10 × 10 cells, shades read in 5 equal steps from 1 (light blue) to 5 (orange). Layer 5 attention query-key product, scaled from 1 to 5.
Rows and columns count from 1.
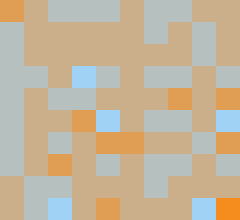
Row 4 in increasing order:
1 2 2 2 2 2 2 3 3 3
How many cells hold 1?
5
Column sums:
24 27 25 27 27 31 24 27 25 30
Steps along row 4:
same up down up up down same up down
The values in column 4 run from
1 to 4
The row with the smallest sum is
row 4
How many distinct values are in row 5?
3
